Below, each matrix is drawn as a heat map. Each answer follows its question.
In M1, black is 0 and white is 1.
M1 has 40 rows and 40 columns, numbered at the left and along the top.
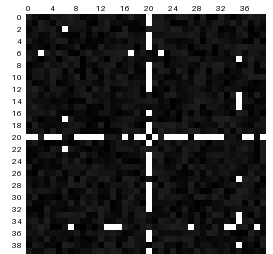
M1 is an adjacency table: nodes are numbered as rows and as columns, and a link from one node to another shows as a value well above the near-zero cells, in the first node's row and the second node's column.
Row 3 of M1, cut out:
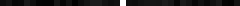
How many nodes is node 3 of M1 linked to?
1
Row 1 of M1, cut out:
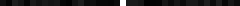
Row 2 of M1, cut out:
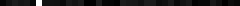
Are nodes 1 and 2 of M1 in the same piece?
no
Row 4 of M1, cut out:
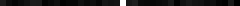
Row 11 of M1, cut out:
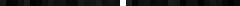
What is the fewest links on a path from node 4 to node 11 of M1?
2
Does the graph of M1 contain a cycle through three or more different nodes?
no
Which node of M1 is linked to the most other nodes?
node 20
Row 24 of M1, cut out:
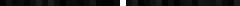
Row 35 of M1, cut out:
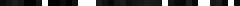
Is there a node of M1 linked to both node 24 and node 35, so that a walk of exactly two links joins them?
no
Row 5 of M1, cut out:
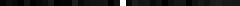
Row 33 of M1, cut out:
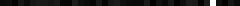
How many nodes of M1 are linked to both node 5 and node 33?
0
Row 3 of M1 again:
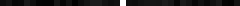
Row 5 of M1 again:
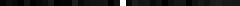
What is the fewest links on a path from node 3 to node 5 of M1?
2
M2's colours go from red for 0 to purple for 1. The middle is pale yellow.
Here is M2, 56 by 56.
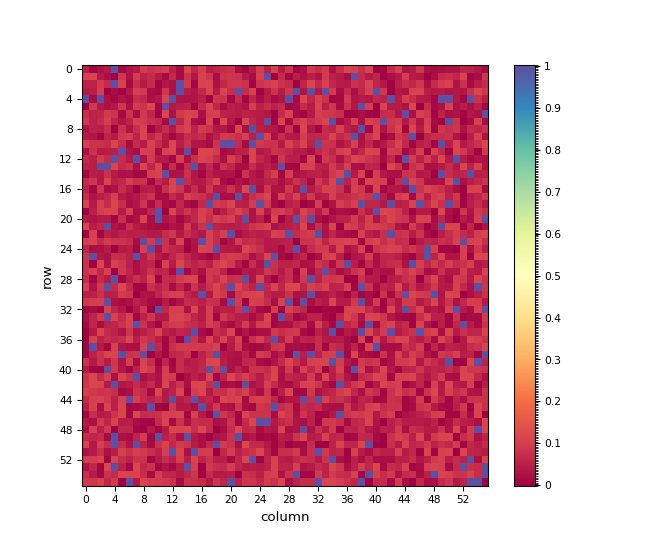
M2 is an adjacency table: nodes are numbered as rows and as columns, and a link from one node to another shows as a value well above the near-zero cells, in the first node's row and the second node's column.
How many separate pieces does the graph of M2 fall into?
2
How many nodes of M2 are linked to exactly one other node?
2
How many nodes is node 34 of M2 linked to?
4
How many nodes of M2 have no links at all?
1
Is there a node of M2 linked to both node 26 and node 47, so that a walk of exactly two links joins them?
yes
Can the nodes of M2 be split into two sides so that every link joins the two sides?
yes
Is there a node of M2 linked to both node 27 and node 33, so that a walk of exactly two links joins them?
no
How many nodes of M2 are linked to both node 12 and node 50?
2
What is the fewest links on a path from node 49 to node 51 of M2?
3
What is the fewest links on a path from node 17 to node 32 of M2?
4
